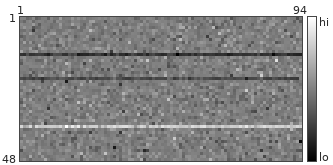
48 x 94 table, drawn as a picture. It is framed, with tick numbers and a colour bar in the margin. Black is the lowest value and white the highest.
A few values lie far out on both sides of the bulk. Overall the values sit about 50% of the way up the scale. There is no overall slope. Rows 13, 21 and 37 differ from the rows beside them.
